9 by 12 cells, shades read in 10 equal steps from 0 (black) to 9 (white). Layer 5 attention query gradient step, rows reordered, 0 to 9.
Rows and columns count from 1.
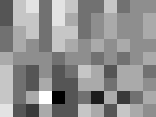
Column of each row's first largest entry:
3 5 3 5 1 1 1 4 1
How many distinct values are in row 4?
4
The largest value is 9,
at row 8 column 4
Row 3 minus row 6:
-3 2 4 -1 4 3 -3 -1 3 -1 -1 2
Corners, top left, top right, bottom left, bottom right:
3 5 8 5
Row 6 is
7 4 3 5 3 4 7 6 3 6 6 4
